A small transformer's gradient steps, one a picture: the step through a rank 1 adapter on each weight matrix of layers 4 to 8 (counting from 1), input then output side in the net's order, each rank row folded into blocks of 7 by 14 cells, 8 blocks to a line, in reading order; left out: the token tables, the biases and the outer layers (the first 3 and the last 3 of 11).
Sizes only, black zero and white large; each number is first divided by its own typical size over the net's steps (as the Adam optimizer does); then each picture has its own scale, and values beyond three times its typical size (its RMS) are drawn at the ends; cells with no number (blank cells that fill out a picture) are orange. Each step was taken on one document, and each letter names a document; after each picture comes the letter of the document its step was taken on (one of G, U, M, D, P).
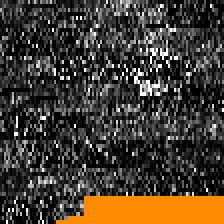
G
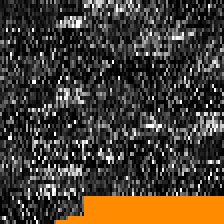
G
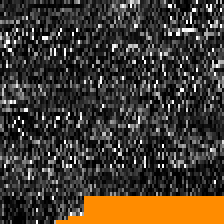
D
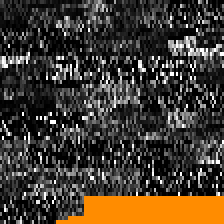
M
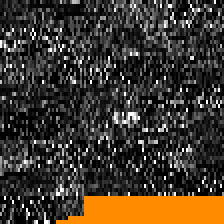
D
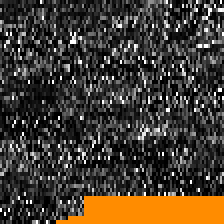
D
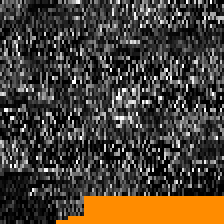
M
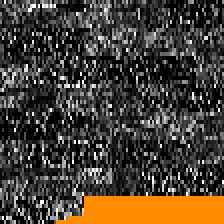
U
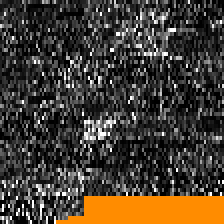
G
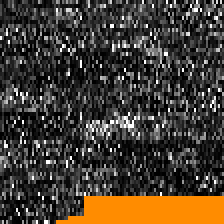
D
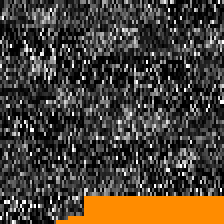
U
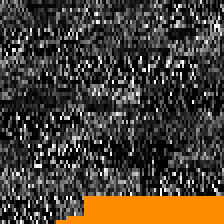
M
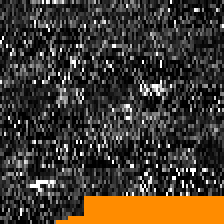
G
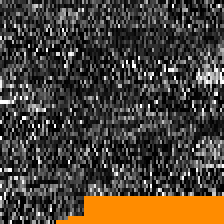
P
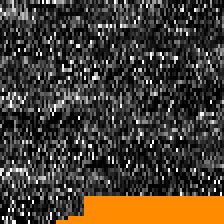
G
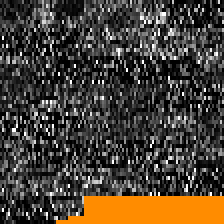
U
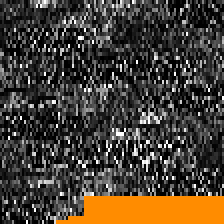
U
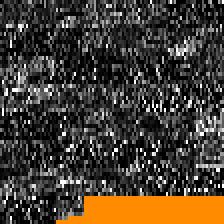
U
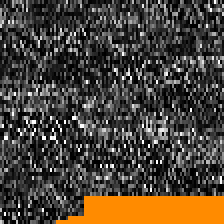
P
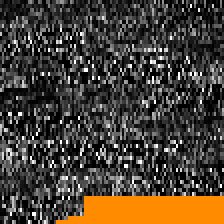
G
